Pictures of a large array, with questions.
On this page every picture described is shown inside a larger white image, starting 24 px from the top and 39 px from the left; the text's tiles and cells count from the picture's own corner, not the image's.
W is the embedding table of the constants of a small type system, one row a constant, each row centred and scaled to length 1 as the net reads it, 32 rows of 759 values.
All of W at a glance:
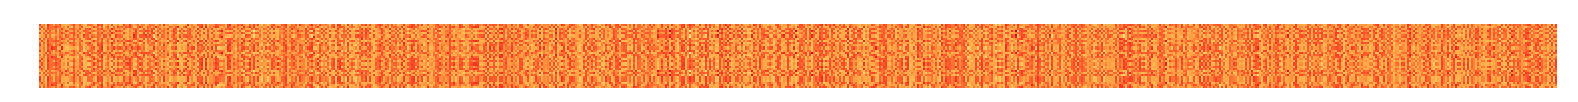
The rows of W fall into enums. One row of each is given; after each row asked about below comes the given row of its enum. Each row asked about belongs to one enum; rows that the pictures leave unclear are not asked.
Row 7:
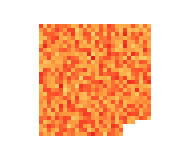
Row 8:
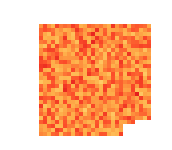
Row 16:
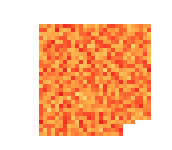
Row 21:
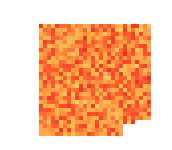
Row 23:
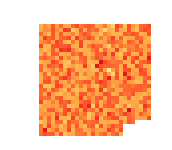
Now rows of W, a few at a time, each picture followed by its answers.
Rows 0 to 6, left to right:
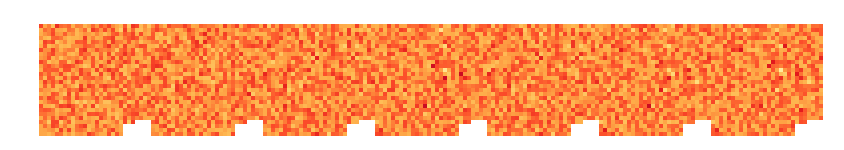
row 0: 21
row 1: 8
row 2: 7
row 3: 23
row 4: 7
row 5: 23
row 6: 23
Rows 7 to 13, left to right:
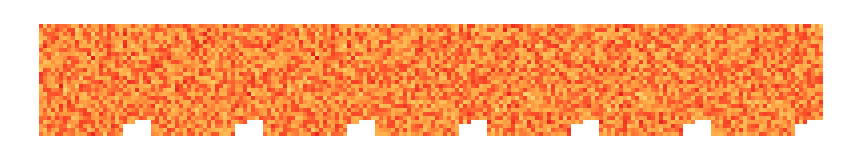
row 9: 7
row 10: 21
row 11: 16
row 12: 16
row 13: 21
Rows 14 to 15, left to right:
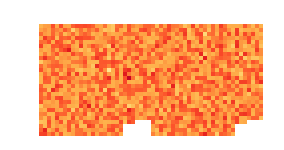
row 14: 23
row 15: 7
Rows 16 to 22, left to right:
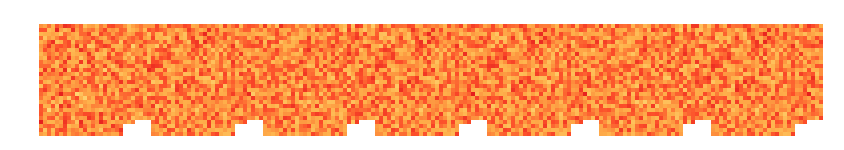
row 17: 8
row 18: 21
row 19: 8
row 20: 8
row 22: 8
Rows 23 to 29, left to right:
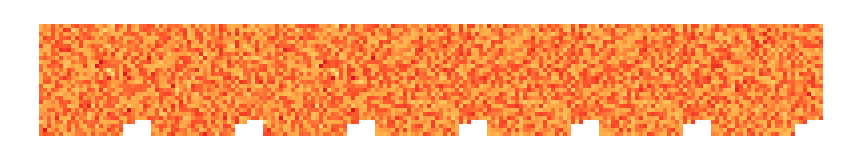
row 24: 7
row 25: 23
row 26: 21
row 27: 21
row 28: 21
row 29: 8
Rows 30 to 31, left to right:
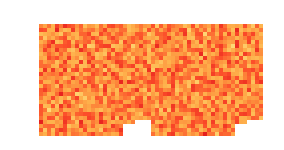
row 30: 16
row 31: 7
